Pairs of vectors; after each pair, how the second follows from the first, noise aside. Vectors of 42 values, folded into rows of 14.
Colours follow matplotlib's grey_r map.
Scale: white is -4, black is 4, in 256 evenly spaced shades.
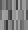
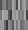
copied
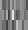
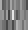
copied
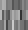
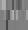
partly zeroed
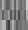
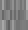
shrunk
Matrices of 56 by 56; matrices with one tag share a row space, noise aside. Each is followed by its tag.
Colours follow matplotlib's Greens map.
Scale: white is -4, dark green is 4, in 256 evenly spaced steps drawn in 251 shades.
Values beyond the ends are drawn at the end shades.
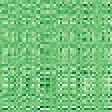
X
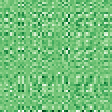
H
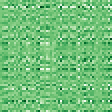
X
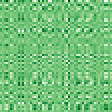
H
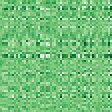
X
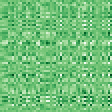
X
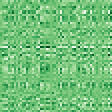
X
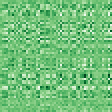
X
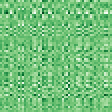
H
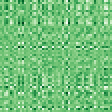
H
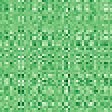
H
